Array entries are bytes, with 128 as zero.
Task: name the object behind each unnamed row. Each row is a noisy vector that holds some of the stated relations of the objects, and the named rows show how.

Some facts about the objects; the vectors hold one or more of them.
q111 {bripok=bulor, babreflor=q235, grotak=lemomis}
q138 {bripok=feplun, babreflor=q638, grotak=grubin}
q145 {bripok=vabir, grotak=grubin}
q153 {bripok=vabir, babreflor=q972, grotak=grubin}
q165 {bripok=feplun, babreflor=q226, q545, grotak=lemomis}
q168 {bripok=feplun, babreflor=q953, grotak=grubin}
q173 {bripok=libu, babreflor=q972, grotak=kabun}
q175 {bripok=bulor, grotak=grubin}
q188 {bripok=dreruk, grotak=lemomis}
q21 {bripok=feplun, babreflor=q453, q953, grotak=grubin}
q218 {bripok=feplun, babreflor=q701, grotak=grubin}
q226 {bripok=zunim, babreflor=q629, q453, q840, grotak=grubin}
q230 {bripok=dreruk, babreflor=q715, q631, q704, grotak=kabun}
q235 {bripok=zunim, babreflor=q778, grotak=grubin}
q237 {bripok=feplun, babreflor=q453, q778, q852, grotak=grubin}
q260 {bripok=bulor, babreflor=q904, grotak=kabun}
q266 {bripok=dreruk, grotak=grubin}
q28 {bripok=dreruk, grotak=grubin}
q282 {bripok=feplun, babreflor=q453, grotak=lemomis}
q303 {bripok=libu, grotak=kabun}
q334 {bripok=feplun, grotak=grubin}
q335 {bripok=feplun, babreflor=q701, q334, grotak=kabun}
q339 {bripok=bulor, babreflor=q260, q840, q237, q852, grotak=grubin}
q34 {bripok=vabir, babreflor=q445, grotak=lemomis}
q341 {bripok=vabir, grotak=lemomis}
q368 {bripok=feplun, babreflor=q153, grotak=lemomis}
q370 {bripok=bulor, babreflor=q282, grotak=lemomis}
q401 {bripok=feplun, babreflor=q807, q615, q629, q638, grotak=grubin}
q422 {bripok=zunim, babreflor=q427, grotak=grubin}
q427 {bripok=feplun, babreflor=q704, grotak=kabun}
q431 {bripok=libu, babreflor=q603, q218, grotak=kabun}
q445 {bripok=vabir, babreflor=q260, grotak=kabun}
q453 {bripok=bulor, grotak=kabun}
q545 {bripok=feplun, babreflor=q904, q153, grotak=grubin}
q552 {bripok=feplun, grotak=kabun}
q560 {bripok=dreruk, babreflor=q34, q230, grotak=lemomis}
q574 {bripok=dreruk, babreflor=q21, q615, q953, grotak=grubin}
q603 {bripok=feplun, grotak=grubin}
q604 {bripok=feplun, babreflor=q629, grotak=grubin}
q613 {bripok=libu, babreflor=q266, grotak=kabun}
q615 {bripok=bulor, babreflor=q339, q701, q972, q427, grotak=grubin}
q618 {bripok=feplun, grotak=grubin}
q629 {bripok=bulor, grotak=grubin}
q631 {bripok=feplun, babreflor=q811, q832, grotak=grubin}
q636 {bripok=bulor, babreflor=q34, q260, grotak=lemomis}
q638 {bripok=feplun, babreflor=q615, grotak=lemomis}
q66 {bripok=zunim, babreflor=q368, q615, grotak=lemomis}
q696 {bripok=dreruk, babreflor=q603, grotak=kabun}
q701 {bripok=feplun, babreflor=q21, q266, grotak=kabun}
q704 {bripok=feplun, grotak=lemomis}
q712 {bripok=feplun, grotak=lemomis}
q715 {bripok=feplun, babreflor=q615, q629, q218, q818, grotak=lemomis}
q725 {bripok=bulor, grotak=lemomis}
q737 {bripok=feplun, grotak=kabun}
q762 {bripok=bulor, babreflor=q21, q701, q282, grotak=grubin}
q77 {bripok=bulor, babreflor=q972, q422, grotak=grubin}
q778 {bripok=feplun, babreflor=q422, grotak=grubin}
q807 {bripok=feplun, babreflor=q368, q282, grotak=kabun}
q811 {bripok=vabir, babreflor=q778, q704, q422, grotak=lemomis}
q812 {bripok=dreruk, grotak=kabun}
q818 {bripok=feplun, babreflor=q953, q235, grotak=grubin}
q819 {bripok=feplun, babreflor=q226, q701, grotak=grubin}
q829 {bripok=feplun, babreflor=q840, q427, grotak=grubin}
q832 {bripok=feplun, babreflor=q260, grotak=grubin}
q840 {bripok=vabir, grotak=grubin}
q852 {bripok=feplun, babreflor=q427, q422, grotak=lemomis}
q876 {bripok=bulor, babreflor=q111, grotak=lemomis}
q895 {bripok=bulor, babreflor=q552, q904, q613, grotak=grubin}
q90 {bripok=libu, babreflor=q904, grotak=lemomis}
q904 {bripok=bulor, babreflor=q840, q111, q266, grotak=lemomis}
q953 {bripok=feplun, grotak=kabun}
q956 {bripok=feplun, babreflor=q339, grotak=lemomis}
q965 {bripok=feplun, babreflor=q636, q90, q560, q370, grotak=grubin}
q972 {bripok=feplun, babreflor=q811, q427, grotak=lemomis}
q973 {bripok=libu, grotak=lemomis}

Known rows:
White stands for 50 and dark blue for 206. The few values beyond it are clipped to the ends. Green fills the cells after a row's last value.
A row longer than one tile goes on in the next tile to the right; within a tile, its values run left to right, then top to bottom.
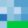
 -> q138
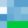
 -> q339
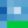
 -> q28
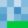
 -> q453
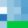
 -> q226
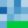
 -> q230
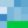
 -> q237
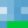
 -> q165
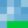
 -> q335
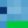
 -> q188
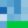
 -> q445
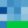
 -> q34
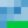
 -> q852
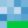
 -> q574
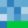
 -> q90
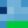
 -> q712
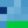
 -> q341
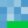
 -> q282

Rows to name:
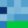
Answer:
q973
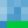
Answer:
q876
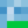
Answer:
q701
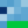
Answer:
q303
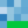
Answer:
q266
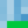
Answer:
q807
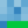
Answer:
q111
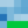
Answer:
q778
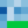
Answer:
q953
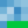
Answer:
q552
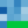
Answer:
q560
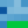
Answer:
q725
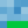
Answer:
q956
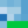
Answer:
q21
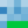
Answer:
q173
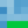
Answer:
q715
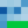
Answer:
q704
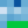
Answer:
q965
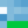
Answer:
q545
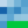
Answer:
q811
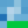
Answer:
q334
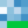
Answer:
q401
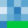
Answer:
q904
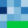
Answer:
q696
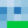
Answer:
q427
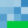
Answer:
q368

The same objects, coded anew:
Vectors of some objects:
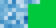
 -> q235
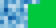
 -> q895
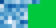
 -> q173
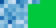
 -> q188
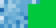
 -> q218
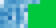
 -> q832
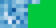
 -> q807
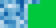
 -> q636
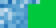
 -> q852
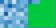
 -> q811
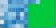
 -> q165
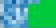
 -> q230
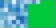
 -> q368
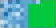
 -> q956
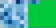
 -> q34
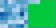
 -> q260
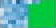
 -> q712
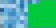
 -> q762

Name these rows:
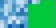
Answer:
q453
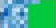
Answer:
q445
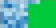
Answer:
q422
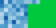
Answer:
q638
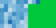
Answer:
q175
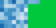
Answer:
q574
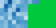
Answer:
q77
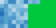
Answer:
q339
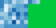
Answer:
q282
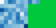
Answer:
q819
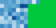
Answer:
q335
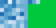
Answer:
q613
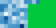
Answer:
q629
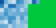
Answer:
q973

